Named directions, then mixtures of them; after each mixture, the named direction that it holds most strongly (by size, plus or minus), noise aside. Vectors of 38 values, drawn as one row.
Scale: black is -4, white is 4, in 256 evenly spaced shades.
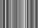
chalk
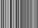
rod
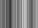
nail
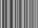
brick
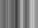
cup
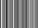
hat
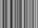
brick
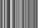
brick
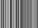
rod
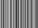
rod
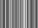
chalk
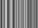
brick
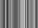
chalk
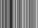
nail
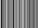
hat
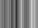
cup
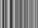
brick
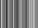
hat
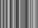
hat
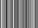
hat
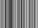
chalk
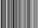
hat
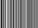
hat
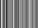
hat
